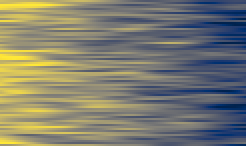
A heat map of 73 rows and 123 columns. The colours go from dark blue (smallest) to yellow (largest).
The grain runs across in streaks. The middle left is the ninth with the highest average. There is an overall slope up to the left. The top right is the ninth with the lowest average.
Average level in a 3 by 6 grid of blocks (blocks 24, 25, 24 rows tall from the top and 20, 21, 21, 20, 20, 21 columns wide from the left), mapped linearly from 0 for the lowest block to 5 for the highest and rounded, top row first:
4 4 2 2 1 0 / 5 4 3 2 1 1 / 4 4 3 2 2 0
